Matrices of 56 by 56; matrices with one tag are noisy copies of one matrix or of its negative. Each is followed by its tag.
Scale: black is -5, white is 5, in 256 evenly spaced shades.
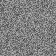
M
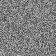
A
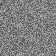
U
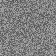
M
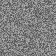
A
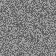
U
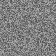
A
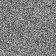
A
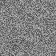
U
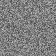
A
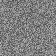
M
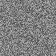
U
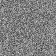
M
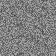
U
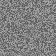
A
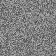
M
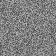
M
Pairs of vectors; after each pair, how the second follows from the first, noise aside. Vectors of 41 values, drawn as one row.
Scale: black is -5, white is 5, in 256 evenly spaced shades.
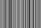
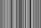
shuffled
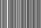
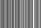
reversed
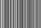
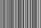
reversed
